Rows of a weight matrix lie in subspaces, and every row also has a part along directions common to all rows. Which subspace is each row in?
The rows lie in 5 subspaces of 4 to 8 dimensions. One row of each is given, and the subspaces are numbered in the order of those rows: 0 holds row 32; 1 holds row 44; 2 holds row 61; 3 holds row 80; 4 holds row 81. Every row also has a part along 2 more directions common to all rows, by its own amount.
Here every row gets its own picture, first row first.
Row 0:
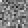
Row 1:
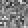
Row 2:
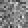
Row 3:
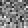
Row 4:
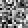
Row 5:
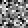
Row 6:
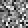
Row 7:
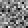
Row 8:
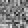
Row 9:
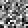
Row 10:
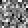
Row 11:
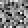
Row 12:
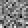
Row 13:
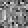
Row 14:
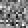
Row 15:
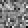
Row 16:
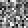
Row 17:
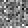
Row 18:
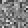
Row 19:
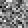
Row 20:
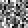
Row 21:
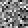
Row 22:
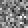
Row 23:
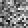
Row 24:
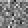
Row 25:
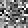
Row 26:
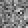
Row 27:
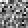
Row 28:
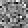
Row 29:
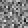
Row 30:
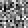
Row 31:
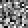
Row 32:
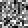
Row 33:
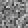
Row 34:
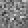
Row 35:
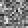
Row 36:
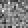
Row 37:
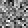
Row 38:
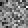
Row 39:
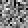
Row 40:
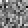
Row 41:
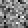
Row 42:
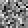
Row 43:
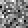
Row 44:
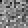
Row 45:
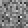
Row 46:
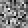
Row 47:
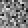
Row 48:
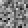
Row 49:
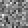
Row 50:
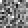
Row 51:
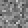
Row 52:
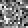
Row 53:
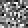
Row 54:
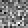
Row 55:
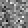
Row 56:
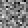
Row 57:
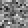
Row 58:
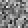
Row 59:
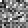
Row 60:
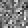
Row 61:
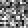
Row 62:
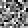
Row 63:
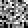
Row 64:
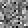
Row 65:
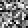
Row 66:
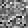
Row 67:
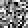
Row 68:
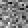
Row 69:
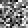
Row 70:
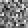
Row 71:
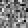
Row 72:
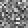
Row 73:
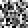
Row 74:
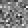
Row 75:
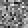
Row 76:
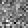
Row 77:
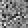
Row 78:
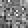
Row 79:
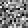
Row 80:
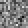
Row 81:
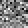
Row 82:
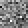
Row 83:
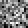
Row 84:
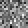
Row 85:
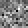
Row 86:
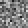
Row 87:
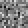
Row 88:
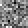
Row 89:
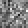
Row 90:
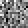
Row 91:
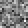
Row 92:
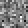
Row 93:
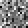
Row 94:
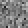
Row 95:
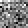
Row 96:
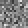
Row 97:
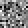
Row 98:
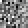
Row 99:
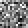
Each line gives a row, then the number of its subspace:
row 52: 0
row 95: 3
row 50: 1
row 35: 0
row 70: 3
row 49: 0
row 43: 3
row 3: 2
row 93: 4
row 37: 1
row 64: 0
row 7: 4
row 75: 3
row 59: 0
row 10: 1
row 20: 2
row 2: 1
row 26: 4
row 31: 0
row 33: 4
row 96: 2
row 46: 3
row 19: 1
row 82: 3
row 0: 1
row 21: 0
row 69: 2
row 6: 4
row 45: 3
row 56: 0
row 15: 4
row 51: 1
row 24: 3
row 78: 2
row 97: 2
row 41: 2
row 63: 2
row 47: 3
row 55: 1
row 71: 3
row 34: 3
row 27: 3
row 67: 1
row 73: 4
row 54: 1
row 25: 4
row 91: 3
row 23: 1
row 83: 2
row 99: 3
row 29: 1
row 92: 3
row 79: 1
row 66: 0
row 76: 1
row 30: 2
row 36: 4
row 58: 4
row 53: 3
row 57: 3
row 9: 0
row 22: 4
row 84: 1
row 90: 4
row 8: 2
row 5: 1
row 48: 1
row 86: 3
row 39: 0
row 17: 4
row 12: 0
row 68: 1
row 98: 1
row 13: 0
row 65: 4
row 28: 3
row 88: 0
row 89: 1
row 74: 2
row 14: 2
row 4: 4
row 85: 0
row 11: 4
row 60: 4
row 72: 0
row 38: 0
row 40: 0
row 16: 2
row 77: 0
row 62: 1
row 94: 4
